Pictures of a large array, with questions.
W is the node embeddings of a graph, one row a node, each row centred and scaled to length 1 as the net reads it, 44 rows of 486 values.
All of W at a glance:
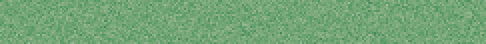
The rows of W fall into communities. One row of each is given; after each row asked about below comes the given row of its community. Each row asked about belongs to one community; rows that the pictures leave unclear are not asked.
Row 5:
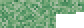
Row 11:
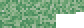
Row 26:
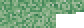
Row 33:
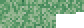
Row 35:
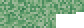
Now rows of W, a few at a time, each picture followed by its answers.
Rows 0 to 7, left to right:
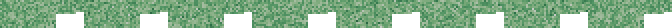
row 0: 33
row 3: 11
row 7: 33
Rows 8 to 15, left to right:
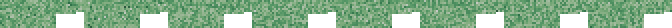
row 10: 33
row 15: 35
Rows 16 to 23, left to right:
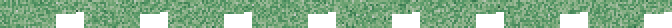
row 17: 5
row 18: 26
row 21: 26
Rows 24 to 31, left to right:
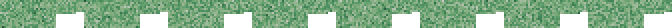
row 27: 35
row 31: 35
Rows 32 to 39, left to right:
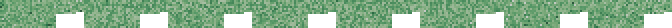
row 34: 5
